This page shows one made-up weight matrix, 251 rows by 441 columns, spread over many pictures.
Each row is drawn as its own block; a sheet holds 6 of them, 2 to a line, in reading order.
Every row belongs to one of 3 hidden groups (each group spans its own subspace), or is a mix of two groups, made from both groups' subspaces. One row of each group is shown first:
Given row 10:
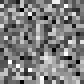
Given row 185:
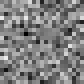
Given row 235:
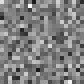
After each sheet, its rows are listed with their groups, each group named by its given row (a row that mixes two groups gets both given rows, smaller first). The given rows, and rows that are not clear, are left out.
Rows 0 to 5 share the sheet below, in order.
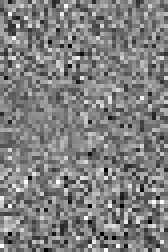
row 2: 185
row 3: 185
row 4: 185
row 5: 10
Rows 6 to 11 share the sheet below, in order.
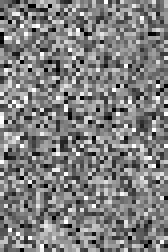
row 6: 185
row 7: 10
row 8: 185
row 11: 185
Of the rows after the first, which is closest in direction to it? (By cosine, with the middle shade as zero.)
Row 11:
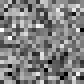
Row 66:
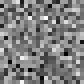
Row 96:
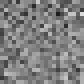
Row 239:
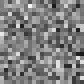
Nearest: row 66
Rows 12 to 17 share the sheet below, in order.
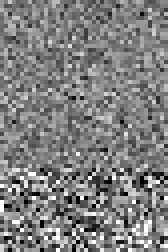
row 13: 185
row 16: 185
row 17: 185
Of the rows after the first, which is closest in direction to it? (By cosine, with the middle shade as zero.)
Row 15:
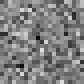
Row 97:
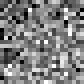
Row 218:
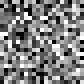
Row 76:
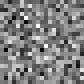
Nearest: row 97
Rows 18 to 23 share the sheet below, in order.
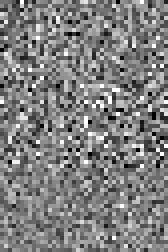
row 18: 10
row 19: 235
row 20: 235
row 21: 185
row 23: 10
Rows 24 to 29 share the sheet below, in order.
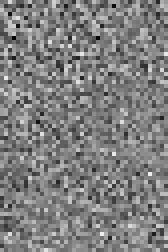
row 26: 10
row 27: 10
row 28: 185
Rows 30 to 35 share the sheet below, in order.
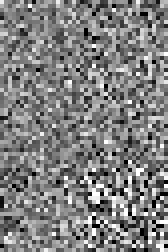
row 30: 235
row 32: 10
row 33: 10
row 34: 185
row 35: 235
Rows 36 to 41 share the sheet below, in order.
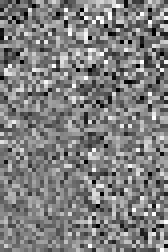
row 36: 185
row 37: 185
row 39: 185
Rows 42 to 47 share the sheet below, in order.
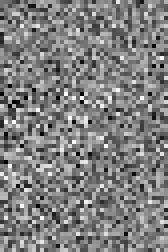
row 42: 185
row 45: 185
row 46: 10
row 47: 10
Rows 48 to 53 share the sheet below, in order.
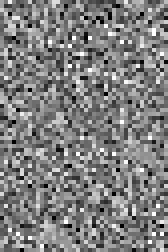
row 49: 185
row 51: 10
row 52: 10
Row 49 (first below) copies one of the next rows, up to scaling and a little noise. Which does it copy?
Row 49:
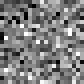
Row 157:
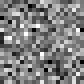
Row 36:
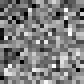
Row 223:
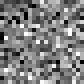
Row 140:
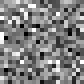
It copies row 223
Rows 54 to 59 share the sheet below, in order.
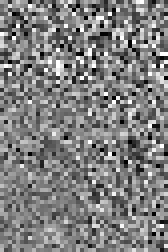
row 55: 10 and 235
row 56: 10
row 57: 10
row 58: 10 and 185
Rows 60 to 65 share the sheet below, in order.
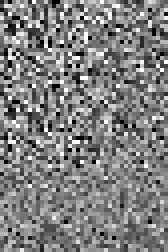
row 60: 235
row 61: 185
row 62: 235
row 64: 10
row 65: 10
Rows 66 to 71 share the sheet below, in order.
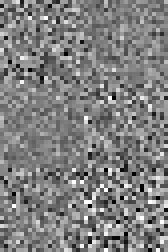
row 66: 10
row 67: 10
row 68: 185
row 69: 10 and 185
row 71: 10
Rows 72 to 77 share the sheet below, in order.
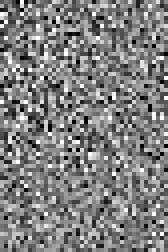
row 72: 10
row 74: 235
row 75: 10 and 185
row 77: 235
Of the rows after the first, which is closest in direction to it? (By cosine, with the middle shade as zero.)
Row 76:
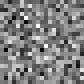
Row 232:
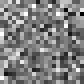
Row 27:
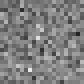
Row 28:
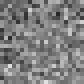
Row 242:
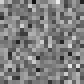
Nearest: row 27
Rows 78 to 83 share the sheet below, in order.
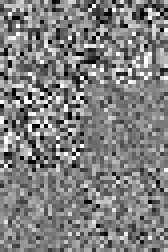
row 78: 10 and 235
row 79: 185
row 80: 10 and 185
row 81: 10 and 185
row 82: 235
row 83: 10 and 235
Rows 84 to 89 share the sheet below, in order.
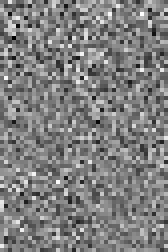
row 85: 185
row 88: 185
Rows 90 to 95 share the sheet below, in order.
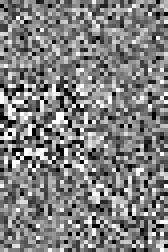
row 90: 10
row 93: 185
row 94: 235
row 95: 235
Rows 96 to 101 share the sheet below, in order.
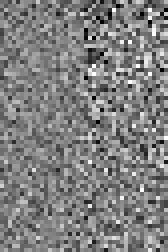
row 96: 185
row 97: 185
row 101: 10
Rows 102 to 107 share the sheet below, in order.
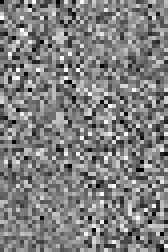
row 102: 235
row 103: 10
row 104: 235
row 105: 10
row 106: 10
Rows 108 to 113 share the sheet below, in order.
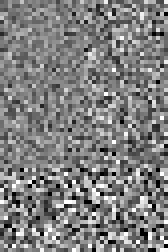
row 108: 10 and 235
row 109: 10 and 185
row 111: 10
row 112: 10
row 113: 235
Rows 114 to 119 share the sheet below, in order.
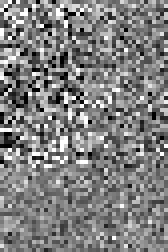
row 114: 185
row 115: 10
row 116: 185
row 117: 185
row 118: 185
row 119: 10
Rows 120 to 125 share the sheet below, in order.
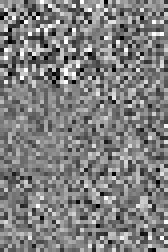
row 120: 10
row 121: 10
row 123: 10
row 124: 10
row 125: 235
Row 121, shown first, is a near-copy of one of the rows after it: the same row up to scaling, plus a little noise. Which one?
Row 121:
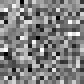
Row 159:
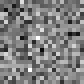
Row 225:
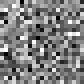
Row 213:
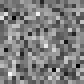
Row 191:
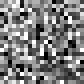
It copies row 225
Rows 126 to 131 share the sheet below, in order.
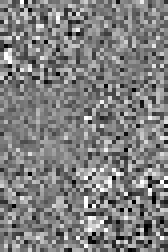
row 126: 10 and 185
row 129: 10
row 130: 235
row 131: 185
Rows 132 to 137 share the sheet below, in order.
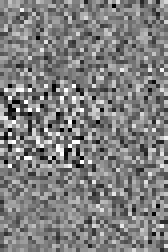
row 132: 10
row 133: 235
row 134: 235
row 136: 185
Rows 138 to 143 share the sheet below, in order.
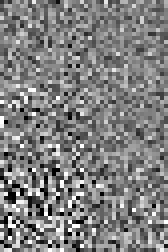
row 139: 10
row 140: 185
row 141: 10
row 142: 235
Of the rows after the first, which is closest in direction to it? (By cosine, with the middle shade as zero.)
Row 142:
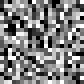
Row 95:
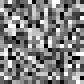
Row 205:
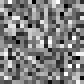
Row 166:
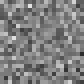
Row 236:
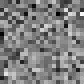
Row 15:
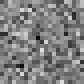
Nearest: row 166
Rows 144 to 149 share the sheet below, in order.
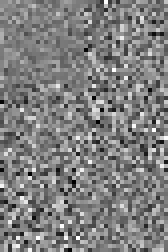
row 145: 10
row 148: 235
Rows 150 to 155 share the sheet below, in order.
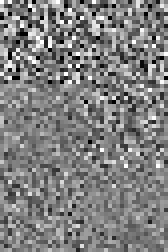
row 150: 235
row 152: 185
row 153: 10 and 185
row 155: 10
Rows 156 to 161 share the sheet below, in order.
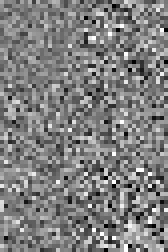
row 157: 185
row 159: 10
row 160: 185
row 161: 10
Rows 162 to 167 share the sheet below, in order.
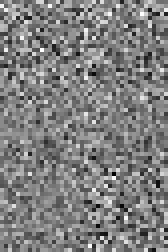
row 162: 10
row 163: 185
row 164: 10
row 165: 185
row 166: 235
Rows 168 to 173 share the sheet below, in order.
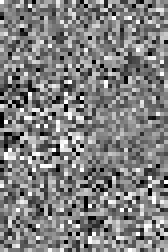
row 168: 235
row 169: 10
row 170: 185
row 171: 10
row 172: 235
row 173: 185
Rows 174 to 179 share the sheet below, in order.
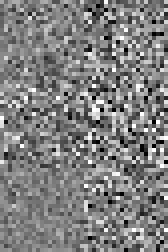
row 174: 10
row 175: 10
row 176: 185
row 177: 235
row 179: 185
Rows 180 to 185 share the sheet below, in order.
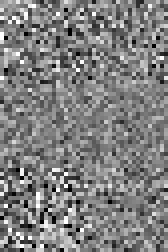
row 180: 185
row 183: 10
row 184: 10
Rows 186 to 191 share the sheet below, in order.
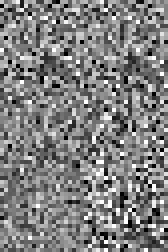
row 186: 10
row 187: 10
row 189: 235
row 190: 10
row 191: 10
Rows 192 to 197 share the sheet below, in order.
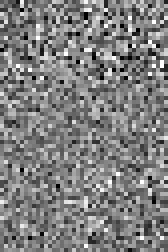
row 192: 10
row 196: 10
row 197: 185
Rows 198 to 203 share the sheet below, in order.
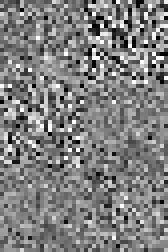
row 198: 10
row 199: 235
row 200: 235
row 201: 10
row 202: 10
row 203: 10
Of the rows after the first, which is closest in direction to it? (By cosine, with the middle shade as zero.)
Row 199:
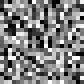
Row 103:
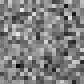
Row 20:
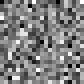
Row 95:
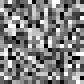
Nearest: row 20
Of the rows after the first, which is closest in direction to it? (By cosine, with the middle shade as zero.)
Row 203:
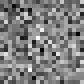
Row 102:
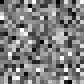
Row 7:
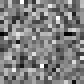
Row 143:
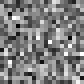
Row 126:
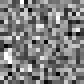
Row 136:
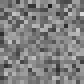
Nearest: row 126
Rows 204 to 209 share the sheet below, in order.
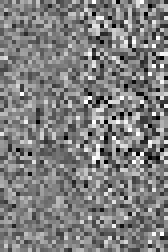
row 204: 185
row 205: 235
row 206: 10
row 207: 10
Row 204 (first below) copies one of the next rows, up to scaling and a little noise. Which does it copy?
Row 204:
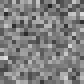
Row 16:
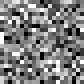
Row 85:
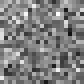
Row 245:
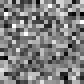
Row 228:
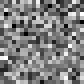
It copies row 228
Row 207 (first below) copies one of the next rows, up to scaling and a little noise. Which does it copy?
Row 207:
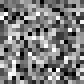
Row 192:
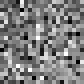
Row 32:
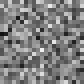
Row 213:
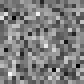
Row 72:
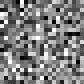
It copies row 213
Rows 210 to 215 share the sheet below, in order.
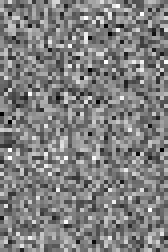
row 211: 185
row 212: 185
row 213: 10
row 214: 10
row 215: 10
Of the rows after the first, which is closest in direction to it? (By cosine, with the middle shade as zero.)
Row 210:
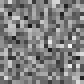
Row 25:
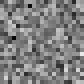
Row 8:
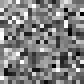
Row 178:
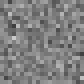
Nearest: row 25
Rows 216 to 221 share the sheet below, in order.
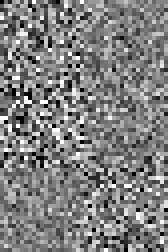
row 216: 235
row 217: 10
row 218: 10
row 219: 185
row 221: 10
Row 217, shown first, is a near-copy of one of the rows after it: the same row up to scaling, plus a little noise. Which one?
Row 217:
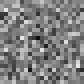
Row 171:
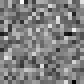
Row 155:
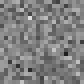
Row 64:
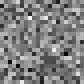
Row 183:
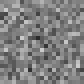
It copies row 183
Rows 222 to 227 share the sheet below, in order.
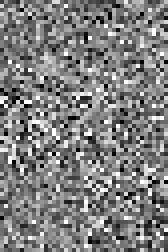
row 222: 10
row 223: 185
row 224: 10
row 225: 10
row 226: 10
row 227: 185
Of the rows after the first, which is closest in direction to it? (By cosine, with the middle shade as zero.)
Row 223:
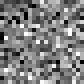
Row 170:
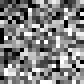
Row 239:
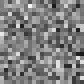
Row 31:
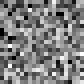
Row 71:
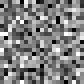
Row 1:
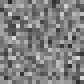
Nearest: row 170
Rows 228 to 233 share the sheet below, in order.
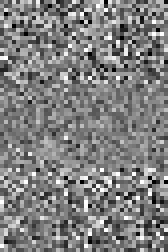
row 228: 185
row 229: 10
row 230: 10
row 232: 185
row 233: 185
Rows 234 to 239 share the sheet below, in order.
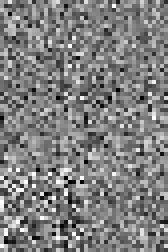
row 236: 185
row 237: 185
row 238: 185
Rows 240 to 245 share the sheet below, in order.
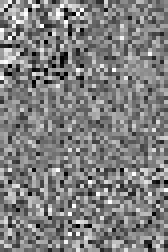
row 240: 185
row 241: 10
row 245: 185
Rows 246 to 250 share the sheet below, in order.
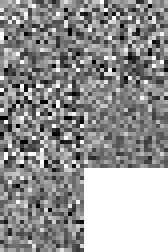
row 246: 185
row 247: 10
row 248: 10
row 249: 185
